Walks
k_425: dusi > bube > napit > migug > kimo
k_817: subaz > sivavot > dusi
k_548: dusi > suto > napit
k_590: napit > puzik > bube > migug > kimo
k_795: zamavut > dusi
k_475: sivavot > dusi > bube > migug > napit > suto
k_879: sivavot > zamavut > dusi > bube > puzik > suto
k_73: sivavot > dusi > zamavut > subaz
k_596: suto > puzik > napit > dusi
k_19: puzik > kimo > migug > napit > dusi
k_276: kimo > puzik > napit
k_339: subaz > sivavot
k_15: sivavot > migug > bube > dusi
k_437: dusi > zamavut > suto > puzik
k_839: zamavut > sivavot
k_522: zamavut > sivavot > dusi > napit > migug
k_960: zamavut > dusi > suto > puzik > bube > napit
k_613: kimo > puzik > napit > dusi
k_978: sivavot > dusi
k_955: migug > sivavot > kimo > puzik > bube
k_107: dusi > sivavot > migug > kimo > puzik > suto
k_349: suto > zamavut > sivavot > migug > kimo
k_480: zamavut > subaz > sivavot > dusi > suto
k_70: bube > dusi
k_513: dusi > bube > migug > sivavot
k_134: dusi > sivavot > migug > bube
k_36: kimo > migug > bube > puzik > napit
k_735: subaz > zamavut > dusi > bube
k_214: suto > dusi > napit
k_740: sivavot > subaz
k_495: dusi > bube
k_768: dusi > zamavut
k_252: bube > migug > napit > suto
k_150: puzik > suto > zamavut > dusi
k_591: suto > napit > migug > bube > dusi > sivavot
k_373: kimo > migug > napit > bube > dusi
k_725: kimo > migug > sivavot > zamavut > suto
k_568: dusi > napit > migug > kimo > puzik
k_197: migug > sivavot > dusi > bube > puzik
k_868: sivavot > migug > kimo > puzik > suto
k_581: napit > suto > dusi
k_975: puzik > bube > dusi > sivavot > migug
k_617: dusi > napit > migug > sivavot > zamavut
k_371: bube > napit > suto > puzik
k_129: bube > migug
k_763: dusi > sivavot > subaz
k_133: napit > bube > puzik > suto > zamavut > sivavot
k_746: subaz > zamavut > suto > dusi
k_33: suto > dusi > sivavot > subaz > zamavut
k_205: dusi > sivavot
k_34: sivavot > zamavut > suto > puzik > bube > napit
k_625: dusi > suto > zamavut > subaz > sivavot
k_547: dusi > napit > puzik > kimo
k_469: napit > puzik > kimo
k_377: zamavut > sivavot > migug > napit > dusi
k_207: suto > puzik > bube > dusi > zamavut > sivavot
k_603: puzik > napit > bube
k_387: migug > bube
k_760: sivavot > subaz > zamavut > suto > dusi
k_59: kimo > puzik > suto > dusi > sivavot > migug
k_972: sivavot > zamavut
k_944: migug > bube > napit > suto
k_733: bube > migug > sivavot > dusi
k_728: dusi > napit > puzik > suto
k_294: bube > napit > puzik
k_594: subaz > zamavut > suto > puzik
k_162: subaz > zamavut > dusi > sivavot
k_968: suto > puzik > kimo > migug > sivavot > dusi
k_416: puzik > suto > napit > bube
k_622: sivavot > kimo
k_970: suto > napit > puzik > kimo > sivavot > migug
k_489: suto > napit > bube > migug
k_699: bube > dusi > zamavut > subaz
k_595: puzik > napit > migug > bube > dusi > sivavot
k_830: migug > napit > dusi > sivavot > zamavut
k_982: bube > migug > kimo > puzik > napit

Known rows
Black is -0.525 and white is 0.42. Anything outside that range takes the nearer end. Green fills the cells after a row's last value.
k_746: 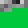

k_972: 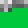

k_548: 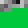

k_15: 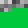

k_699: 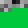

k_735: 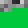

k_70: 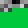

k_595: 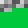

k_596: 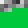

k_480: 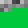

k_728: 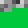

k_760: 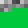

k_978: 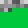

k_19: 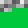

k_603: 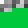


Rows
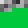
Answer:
k_591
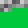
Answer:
k_725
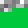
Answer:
k_276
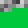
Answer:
k_568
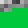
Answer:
k_349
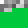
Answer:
k_469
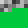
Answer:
k_982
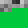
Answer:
k_437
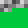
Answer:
k_36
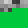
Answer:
k_795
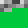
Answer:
k_968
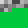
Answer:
k_475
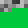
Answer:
k_425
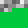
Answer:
k_613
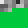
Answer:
k_581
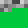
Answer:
k_107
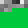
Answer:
k_817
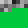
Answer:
k_733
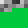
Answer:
k_207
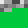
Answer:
k_150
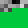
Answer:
k_495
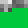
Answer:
k_839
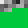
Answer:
k_489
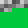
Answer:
k_955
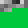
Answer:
k_594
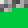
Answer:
k_133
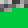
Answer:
k_944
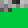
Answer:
k_768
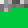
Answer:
k_740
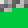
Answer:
k_590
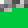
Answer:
k_416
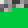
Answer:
k_371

